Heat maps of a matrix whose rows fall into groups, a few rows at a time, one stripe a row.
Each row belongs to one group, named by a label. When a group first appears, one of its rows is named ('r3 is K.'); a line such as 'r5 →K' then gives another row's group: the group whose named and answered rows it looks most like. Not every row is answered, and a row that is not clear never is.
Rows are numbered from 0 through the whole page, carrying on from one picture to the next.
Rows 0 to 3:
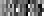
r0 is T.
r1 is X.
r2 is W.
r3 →X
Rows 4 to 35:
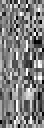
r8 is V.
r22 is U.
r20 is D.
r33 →W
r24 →U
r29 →W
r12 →V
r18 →W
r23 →D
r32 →U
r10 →V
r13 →W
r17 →W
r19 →D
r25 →W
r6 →D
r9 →X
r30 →W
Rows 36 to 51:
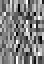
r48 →V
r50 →W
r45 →X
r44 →V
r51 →W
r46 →W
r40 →D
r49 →D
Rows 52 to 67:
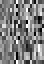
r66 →V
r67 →W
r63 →D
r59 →X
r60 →X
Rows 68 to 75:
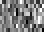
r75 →U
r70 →V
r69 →X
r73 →D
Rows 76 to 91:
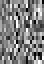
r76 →U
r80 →U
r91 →D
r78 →D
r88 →U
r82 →W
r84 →V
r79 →V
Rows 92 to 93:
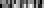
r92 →X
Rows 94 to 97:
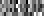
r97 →D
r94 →X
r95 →W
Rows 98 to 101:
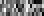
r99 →V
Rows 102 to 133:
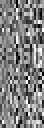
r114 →D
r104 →W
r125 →D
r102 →X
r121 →X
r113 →V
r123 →X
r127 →U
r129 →V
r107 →D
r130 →X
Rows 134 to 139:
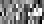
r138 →W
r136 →D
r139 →X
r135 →W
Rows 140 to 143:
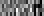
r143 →X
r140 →X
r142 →W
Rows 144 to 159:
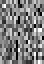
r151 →D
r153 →U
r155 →V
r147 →X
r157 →V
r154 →X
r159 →D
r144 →U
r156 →X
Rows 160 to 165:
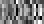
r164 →X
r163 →V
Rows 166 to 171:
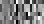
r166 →W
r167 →V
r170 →D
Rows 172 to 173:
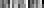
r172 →U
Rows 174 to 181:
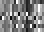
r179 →D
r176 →D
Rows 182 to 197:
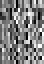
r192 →V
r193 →D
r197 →V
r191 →X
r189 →V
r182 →V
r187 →W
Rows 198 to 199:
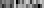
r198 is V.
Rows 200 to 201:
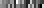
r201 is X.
